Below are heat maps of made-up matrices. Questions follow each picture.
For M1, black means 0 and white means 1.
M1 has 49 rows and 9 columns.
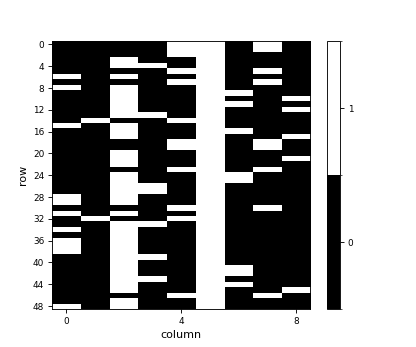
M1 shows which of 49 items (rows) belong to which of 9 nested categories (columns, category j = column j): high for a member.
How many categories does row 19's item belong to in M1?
3
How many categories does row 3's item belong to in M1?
2
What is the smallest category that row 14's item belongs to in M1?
1
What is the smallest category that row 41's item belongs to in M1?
6
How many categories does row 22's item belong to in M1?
2
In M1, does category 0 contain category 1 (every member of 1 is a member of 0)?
no
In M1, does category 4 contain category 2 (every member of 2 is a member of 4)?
no
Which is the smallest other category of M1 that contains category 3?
2
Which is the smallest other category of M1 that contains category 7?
4
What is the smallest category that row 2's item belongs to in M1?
4
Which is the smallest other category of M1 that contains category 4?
5
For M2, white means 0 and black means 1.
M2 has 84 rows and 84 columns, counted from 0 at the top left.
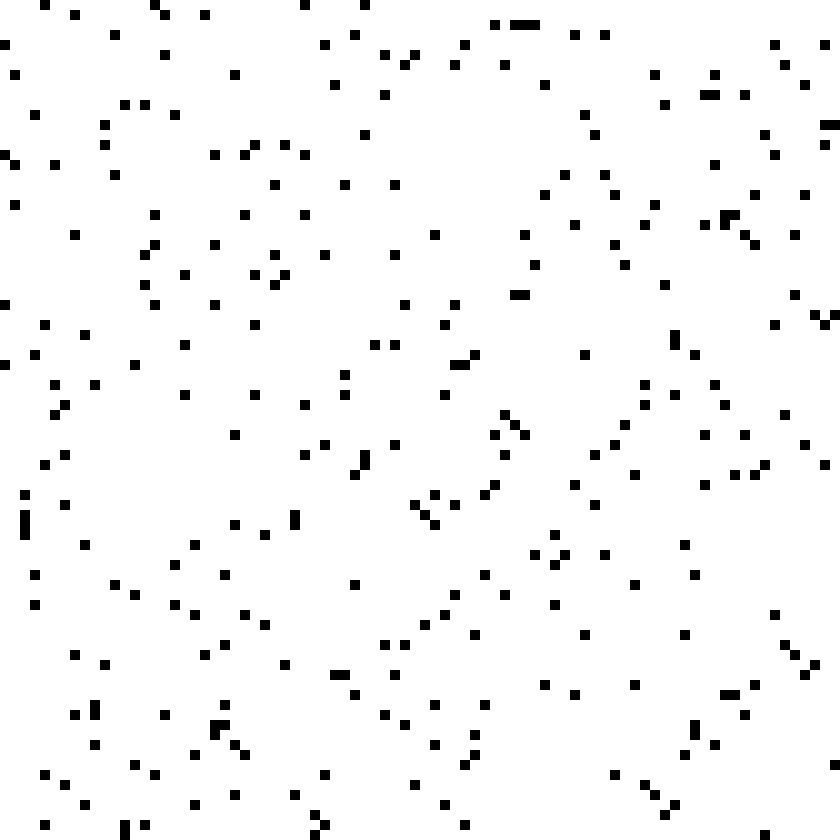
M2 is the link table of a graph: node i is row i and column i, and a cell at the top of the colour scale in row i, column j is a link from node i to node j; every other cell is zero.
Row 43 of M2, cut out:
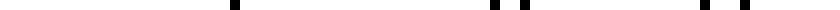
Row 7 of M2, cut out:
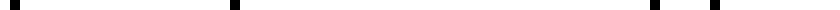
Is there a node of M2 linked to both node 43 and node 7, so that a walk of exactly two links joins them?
yes
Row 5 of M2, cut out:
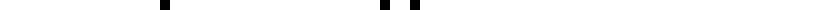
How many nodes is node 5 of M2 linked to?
3
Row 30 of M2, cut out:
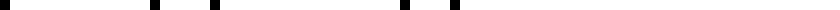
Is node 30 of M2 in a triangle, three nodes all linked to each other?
yes
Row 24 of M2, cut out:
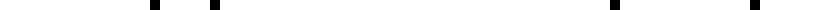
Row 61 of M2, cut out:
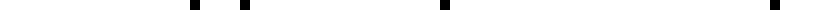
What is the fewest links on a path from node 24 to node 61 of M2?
1
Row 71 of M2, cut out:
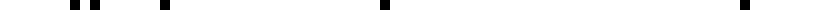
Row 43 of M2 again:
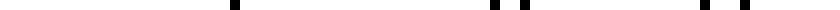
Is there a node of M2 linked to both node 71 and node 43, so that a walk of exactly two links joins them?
yes
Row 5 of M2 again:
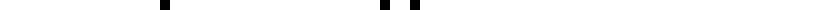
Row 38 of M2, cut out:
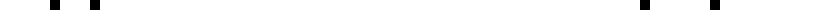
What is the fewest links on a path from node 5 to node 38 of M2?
1
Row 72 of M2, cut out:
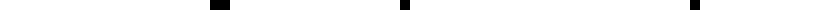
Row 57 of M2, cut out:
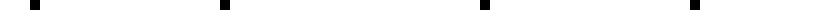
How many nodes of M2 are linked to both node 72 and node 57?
2
